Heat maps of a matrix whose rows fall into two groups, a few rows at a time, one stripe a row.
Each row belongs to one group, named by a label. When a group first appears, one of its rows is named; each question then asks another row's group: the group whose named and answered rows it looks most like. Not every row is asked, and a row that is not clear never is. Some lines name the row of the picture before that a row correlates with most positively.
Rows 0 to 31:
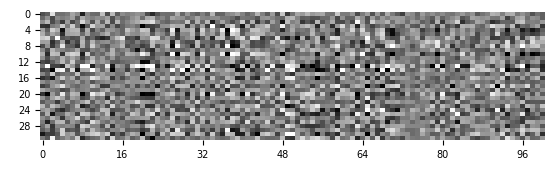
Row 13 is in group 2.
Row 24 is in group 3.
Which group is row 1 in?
2
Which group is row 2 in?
2
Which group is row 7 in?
3
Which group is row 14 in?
2
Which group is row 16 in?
2
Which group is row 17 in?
3
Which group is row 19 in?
3
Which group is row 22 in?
2
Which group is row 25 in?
2
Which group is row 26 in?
3
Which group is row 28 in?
2
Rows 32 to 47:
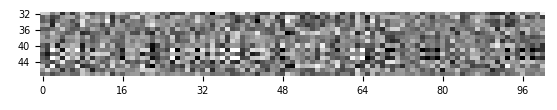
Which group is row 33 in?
2
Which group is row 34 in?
2
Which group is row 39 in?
3
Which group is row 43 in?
3
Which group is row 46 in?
2
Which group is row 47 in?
2
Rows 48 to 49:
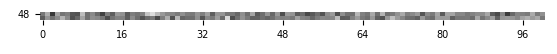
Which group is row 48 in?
2
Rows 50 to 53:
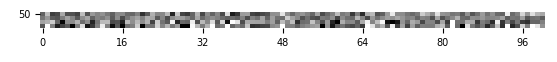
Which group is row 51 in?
2
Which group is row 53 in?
3
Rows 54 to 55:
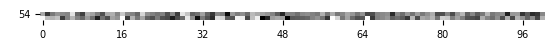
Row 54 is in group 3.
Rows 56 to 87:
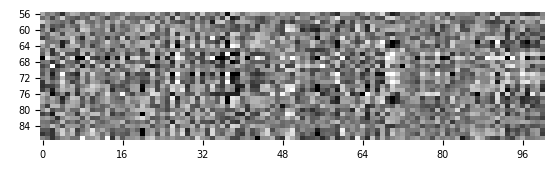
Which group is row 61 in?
3
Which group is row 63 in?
3
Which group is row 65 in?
2
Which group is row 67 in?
2
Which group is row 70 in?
2
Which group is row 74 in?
2
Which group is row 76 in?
3
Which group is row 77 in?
3
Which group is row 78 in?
3
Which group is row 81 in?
2
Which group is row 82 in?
2
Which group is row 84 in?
3
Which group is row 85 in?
2
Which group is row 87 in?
2
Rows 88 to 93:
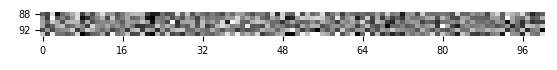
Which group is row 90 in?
3
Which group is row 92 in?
2
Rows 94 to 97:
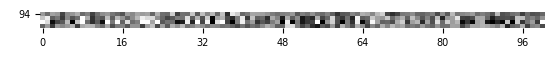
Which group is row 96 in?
2
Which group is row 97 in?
2
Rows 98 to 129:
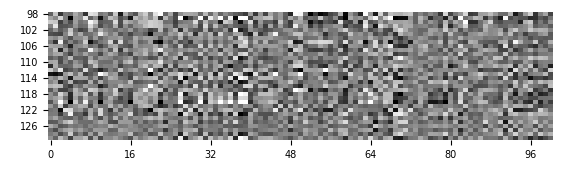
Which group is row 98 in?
2
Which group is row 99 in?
3
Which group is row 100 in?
2
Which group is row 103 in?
2
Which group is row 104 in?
3
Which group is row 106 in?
3
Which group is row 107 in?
2
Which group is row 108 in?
3
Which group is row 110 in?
2
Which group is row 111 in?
2
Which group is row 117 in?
2
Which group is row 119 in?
3
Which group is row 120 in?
3
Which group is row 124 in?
2
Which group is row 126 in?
3
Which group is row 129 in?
3
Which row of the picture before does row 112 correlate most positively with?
96
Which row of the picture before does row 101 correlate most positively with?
95
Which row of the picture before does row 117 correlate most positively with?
97
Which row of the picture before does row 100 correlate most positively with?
95
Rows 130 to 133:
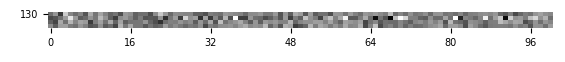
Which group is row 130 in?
2
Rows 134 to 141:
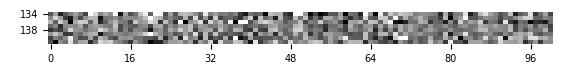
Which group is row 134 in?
2
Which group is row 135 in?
2
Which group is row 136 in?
3
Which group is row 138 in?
2
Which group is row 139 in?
2
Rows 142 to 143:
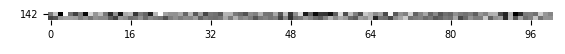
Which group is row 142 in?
2
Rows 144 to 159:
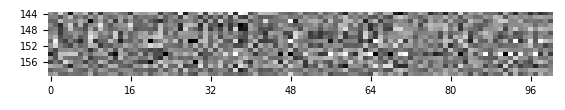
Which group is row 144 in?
3
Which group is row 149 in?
2
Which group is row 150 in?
2
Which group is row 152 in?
2
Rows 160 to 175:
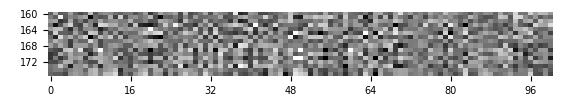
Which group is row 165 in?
2
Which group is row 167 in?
2
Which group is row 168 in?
3
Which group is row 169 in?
2
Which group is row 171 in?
2
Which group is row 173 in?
3
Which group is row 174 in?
2
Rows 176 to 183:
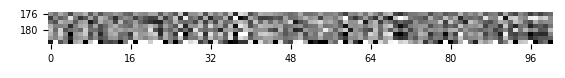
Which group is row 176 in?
3
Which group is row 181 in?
3
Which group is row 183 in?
2
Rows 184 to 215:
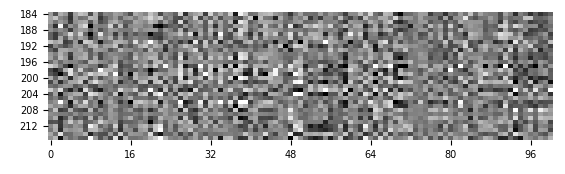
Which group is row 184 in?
3
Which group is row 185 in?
2
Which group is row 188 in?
3
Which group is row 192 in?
2
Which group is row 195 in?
3
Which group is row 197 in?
3
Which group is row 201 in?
2
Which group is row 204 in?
2
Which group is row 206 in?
3
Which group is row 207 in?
3
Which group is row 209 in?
3
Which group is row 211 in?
2
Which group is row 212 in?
2
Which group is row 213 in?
2
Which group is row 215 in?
2
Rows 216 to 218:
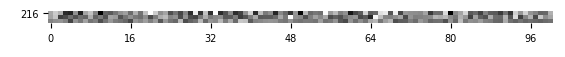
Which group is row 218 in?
3
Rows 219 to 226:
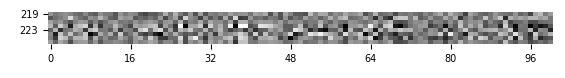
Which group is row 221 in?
3
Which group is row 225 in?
3
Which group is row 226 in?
3
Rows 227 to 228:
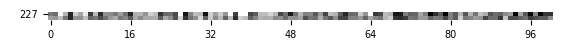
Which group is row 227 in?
3
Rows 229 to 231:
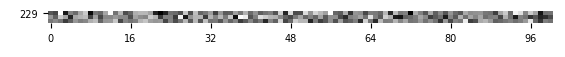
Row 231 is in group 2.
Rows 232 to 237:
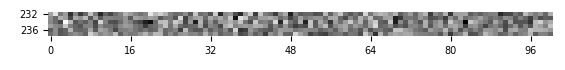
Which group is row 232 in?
2
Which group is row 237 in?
2
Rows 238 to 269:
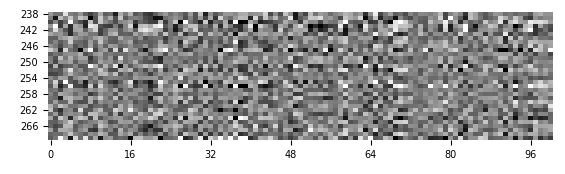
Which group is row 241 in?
2
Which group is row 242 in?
2
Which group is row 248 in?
2
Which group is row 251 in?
2
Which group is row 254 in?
3
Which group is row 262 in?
3
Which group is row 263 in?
2
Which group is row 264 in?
3
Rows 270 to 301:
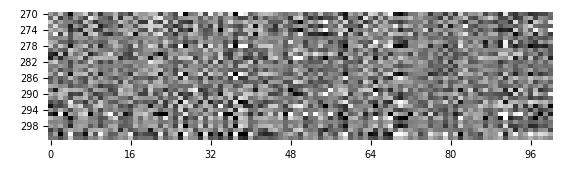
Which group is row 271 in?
2
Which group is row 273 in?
2
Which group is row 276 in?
3
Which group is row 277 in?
3
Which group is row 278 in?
3
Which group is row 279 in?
2
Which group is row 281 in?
2
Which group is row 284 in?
2
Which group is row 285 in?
3
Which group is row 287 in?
2
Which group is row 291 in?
3
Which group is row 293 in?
2
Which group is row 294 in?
3
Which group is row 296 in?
3
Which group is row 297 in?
3
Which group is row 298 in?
3
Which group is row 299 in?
2
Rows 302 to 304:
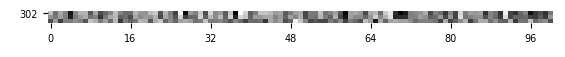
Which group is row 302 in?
3
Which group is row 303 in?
3
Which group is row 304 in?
2
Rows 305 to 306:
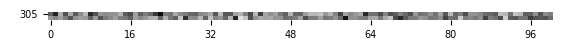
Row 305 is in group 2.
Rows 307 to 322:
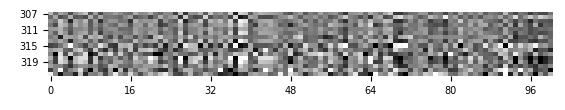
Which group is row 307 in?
3
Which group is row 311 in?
3
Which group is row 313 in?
2
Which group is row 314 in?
3
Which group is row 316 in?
2
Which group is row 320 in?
3
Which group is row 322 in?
3
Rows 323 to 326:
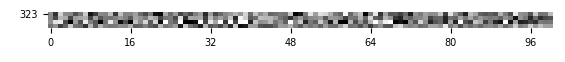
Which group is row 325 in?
3
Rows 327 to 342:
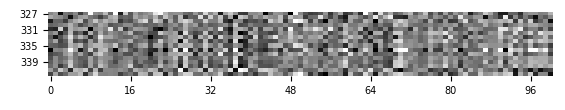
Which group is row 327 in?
2
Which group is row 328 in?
3
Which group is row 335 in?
2
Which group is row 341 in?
3
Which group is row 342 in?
2
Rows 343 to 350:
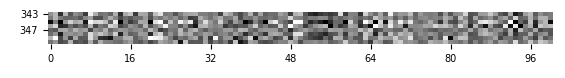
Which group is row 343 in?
2
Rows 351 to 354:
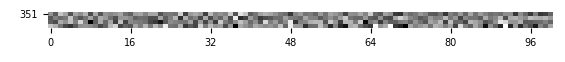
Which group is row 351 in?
3
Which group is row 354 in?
3
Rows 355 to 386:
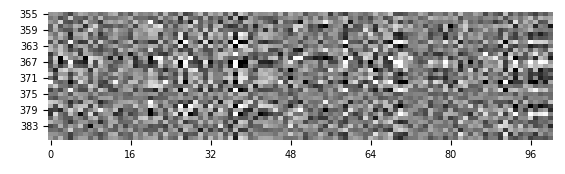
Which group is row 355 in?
3
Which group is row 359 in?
2
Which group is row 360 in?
3
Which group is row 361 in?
3
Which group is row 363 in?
3
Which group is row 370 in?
3
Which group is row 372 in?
3
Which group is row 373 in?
2
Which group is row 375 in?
3
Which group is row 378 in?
3
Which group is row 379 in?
2
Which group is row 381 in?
2
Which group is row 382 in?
3
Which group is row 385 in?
3
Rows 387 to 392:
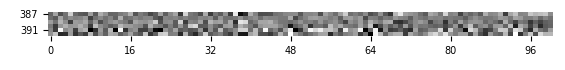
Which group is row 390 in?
3
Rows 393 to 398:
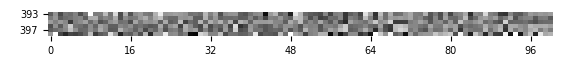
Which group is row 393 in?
2
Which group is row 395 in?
3
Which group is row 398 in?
3
